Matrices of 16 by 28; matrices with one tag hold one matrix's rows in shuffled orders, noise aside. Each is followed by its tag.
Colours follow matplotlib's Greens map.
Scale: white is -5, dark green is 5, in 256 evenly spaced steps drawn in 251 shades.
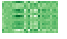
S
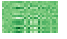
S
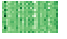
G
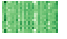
G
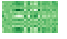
S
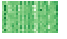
G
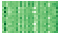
G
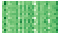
G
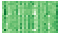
G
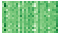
G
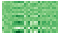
S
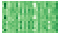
G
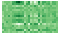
S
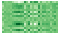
S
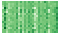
G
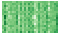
G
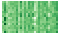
G
